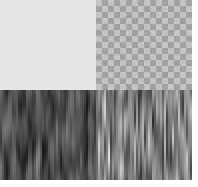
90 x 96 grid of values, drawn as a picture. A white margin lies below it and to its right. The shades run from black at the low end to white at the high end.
The table splits into 2 rows of 2 panels. Panel 1,1: very high, flat. Panel 1,2: high, checkered. Panel 2,1: low, streaked downward. Panel 2,2: middling, streaked downward, strong in contrast.
